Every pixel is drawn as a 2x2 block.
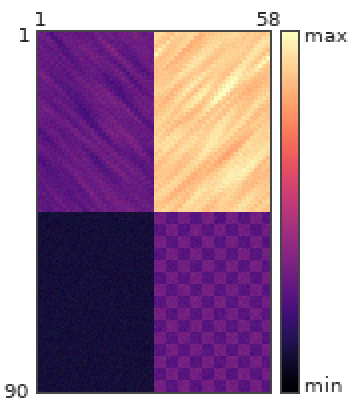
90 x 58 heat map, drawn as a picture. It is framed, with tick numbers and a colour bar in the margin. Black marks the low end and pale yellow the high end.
The table splits into 2 rows of 2 panels. Panel 1,1: low, slanting down to the right, faint in contrast. Panel 1,2: very high, slanting up to the right, faint in contrast. Panel 2,1: very low, flat. Panel 2,2: low, checkered, faint in contrast.
